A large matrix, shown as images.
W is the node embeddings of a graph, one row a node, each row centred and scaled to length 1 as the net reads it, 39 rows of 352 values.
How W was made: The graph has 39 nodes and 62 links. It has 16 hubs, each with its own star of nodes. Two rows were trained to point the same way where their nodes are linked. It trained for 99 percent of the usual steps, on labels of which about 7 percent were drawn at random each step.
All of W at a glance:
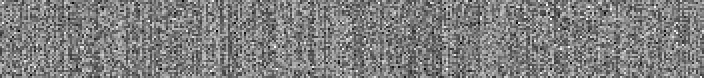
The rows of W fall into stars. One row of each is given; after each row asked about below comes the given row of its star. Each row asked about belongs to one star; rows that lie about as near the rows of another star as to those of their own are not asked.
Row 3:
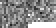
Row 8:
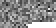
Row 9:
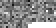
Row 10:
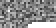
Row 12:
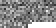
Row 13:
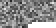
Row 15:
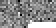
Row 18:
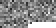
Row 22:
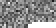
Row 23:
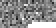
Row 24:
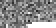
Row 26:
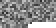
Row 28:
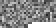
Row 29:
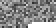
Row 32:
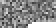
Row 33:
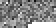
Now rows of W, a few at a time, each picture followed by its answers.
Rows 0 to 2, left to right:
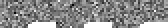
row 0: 13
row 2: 32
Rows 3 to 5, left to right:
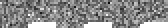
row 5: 32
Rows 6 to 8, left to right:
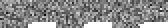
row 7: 23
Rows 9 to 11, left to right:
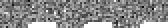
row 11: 29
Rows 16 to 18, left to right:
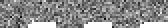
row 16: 29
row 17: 3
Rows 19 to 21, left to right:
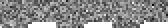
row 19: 33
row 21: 28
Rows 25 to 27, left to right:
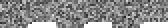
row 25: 18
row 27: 9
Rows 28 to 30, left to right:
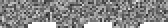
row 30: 15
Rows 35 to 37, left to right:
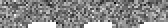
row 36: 22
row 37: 24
